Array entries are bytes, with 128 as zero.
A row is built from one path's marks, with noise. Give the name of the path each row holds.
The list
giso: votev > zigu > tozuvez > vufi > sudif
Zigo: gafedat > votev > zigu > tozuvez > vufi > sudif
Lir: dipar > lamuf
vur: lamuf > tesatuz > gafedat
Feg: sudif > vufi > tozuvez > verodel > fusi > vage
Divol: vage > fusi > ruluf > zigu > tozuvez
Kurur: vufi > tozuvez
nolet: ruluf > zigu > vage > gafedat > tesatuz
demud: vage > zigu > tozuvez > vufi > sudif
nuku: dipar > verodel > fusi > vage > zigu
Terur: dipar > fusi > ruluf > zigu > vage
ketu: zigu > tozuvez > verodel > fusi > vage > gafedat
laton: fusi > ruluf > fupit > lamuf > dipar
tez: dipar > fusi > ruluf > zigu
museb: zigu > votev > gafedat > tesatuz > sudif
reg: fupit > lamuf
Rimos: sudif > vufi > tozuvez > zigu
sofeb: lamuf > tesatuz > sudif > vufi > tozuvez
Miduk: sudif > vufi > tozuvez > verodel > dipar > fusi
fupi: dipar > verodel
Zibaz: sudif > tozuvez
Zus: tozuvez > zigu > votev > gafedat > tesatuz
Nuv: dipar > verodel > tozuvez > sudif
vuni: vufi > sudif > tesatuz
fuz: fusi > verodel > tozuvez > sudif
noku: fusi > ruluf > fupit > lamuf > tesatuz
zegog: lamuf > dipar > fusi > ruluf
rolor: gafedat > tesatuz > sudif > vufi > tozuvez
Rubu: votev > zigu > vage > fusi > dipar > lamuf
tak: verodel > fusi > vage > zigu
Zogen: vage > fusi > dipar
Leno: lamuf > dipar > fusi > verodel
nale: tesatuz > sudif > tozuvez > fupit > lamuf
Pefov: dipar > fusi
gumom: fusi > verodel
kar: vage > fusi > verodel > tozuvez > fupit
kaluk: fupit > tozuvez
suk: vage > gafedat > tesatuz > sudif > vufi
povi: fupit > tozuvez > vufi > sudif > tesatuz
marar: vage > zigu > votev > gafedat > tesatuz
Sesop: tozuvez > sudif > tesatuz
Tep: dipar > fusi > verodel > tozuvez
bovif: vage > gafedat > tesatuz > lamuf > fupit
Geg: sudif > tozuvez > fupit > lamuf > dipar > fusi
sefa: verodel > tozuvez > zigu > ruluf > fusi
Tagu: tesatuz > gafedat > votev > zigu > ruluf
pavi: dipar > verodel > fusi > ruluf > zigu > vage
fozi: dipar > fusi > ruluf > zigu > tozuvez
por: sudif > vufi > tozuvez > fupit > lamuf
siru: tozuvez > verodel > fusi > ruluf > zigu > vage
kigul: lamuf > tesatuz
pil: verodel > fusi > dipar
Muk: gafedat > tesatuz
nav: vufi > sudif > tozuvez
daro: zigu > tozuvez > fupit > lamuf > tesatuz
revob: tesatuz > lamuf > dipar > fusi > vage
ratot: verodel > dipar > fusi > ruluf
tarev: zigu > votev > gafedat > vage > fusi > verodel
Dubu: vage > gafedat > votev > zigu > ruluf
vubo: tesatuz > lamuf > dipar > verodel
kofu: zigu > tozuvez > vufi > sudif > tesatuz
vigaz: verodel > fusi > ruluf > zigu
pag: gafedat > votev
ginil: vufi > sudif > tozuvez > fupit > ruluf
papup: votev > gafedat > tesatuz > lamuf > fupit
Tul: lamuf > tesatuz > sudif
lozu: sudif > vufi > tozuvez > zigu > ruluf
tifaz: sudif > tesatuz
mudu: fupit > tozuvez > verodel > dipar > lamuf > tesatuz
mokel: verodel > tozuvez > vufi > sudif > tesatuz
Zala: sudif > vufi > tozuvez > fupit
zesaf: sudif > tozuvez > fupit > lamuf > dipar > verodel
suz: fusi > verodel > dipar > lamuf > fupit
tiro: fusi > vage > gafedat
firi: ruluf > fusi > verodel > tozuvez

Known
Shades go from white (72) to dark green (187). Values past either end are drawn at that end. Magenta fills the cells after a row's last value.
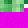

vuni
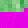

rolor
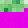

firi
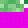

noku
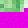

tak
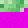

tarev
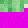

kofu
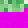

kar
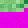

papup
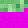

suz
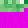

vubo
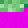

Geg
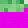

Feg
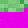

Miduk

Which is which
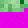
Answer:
Zigo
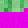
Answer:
mokel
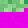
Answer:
bovif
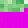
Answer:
ketu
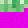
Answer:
ratot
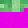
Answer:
sofeb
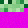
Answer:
kaluk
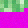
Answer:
revob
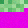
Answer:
daro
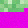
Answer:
fozi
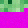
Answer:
povi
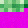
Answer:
fupi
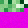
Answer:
Zibaz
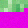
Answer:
Rubu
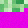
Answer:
tiro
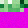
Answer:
pag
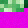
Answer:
Lir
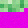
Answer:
Zus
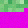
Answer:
mudu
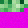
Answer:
nav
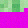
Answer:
nuku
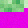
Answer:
sefa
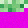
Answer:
Tagu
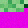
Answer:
Nuv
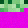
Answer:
reg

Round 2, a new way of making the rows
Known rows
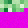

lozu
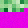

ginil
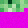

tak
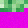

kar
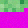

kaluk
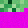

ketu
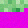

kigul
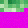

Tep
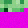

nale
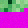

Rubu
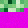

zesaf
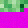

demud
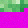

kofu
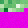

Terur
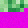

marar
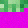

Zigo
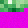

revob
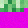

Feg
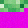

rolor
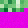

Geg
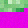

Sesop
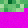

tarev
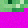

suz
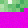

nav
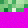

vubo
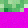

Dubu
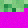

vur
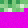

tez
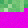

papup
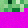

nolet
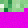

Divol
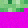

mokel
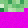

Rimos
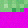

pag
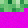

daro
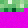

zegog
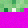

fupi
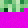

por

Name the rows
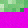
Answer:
Zibaz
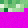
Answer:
fozi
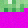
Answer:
Pefov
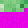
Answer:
Kurur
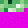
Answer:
pavi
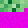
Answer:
tiro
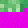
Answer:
giso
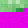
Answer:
tifaz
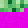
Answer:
Zus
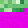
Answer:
povi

